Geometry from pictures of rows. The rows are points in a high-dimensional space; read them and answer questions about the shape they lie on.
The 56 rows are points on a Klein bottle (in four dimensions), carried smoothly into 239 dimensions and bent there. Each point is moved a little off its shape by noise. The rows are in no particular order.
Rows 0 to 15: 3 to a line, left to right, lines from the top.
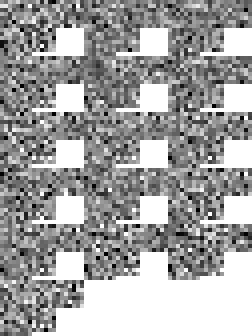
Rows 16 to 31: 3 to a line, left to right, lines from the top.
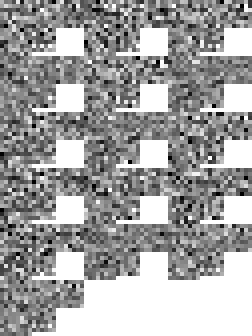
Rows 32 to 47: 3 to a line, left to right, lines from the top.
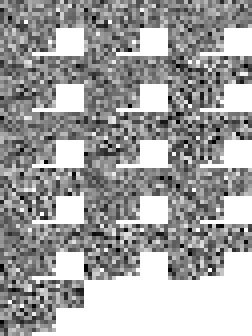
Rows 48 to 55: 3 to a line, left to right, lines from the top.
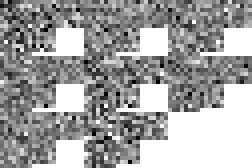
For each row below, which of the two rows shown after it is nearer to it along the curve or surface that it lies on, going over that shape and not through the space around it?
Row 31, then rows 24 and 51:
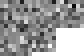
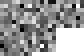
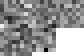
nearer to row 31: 24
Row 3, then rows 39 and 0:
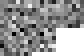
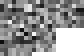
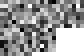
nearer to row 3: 0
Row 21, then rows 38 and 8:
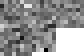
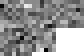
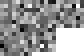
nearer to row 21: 38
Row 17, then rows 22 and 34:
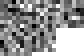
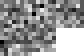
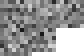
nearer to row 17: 22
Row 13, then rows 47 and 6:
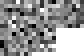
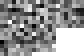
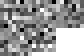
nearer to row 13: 6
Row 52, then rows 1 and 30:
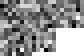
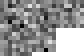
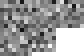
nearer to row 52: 1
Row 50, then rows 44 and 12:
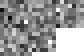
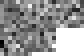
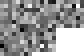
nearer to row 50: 12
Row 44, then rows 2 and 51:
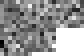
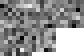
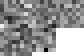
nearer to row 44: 2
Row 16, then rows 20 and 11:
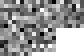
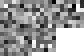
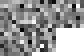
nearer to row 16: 20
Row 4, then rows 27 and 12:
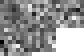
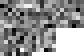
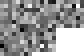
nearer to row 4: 27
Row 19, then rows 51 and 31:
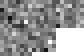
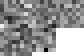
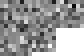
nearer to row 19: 51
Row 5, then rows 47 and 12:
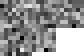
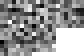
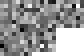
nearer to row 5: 47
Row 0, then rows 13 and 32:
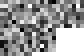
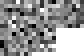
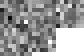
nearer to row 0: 13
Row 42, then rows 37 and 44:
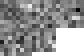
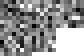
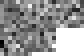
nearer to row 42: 37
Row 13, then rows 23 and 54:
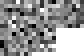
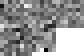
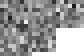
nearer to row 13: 54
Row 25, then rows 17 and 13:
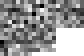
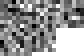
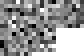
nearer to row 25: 17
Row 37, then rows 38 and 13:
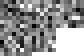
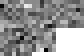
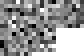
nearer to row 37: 38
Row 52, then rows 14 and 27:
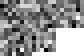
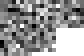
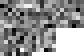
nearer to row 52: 27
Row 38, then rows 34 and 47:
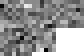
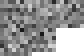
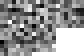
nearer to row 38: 47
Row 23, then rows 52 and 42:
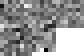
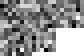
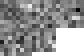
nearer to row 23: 42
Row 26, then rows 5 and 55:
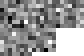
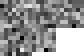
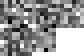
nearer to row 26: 55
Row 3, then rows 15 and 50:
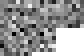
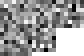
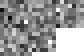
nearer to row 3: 50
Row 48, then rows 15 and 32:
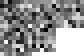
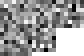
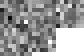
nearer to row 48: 32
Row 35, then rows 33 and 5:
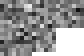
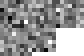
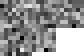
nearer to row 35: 5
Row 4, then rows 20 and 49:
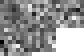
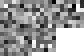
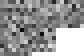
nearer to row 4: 49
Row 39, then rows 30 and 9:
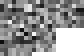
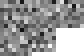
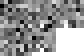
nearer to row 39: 9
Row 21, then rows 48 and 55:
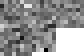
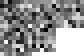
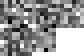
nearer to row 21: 55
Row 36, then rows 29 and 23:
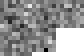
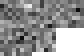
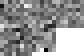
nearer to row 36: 23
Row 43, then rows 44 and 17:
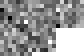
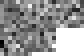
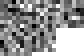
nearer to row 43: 44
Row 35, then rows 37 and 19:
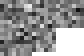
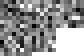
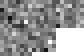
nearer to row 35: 37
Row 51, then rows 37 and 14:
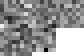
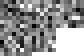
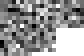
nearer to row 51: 37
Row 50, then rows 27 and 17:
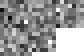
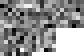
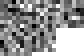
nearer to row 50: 27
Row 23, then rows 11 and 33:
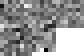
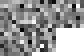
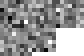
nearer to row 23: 33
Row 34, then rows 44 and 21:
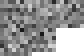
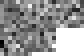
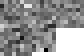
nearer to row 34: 44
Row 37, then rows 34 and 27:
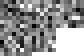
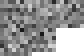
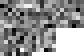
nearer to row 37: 27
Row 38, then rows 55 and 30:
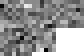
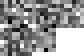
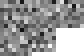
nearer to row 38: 55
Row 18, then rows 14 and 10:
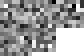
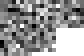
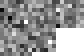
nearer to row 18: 10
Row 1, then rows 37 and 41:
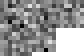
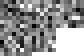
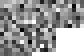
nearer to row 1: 37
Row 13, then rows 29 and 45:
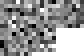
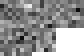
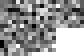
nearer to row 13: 45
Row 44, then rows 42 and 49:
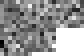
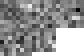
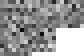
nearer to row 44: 49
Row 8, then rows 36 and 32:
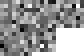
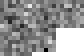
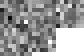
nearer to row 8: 32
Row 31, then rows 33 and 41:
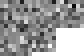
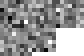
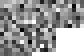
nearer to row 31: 33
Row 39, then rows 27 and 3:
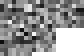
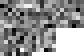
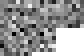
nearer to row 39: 27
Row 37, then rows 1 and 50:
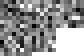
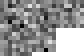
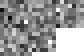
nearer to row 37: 1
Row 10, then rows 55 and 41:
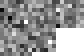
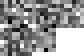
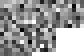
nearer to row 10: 55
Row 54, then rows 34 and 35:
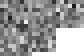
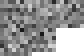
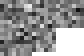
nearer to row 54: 34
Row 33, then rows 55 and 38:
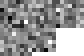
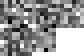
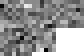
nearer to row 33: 55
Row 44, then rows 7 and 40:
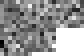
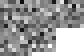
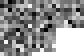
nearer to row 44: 7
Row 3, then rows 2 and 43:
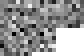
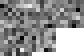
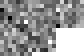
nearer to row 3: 43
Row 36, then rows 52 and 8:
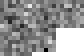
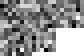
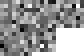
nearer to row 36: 52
